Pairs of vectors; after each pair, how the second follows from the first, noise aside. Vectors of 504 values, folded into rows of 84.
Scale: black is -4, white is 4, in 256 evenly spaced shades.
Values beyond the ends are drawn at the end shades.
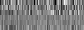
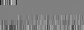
partly zeroed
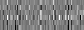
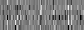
sign-scrambled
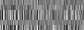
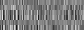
negated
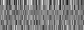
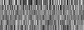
sign-scrambled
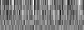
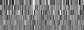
sign-scrambled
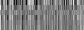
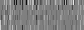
partly zeroed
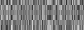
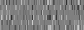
partly zeroed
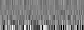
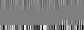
partly zeroed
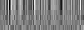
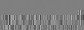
partly zeroed
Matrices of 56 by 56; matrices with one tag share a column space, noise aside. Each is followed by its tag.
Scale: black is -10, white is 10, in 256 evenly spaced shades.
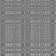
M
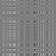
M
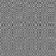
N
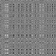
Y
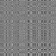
M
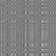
M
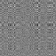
N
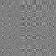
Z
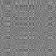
Z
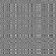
Y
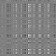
Y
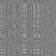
Y
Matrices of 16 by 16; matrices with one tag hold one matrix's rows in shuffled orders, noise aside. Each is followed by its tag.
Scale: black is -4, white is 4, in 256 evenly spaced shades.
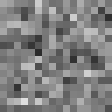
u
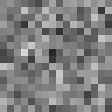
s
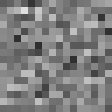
u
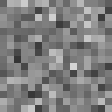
u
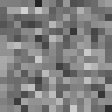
u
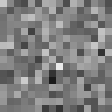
s
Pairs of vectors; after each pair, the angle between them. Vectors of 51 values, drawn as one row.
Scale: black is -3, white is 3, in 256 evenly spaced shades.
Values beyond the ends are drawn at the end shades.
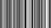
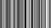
nearly parallel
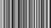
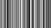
orthogonal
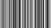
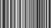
orthogonal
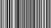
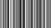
orthogonal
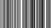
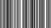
nearly parallel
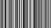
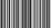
orthogonal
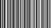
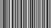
orthogonal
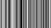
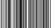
nearly parallel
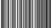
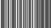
nearly parallel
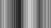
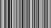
orthogonal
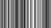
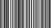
orthogonal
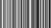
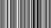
partly aligned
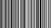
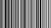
nearly parallel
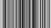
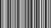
partly opposed
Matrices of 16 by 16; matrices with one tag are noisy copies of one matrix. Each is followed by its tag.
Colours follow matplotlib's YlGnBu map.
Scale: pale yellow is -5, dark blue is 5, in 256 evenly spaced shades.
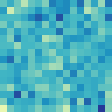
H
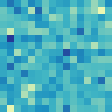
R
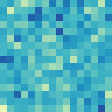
H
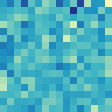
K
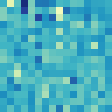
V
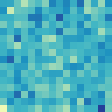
H
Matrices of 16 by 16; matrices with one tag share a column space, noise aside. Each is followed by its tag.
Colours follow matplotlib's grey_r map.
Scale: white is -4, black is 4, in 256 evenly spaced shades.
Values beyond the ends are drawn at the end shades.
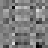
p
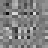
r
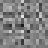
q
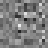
q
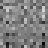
p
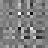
r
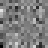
p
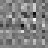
q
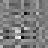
r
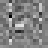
q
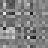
r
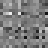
r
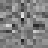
q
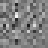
q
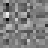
q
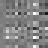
r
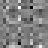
p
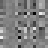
r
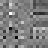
r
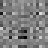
r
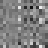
p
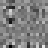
p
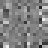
p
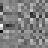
q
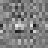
q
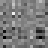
r
